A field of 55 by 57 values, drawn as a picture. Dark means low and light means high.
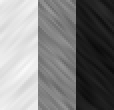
The table splits into one row of 3 panels. Panel 1,1: very high, slanting up to the right, faint in contrast. Panel 1,2: middling, slanting down to the right, faint in contrast. Panel 1,3: very low, slanting down to the right, faint in contrast.
